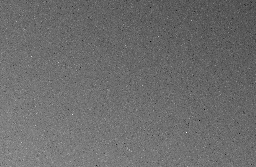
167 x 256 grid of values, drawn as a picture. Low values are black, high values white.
Grain: fine. Slope: up to the bottom left. Mirror symmetry: none. Ninth with the lowest average: top right. Odd rows or columns: none. Stripes: none. Ninth with the highest average: bottom left.
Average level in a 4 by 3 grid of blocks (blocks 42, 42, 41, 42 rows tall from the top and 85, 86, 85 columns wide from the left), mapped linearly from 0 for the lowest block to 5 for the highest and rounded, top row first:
210
321
432
543
